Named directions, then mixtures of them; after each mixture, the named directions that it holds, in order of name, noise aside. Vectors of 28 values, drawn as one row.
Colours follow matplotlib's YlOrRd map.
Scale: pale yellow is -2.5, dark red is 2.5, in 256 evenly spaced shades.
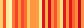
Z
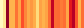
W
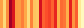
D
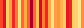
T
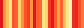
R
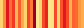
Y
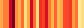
D, T, Y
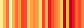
W, Z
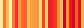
W, Z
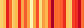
T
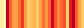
D, T, W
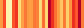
R, Z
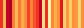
Z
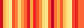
R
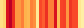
D, W, Y
